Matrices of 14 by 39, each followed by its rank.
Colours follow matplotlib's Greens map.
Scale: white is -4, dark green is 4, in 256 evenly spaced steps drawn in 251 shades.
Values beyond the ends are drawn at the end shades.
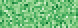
full rank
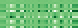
one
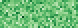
full rank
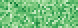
full rank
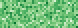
full rank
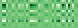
one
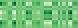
one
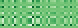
one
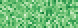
full rank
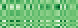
one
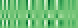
one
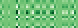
one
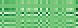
one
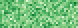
full rank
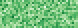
full rank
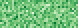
full rank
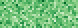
full rank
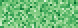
full rank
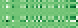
one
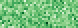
full rank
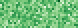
full rank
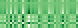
one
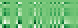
one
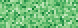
full rank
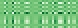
one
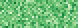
full rank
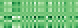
one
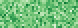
full rank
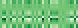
one
